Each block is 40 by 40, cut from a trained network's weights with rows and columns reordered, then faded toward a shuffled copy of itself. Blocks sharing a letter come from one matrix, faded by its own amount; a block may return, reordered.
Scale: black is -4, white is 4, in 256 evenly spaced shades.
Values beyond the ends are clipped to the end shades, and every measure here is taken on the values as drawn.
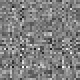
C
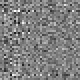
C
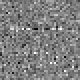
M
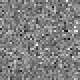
M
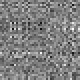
C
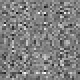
C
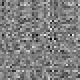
C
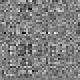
C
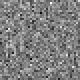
M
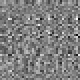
C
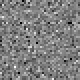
M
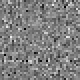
M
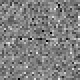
M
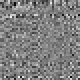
C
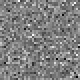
M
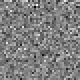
M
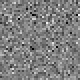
M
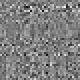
C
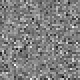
M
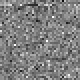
M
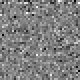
M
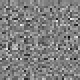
C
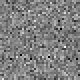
M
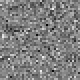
M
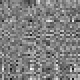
C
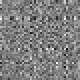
C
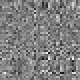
C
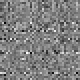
C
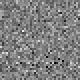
M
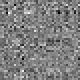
C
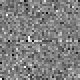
M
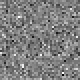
M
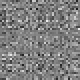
C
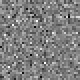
M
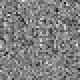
M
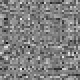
C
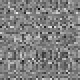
C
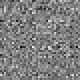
C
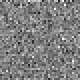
M
